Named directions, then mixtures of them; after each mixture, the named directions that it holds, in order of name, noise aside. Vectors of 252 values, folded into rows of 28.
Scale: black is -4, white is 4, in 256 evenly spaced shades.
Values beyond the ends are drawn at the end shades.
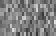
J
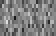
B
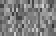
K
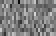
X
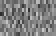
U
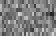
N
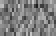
J, K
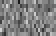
X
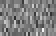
B, N, U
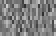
J, U, X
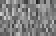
B, U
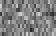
N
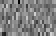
N, X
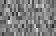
K, N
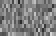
X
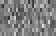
B, K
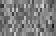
K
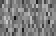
B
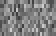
K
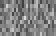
J, K, U
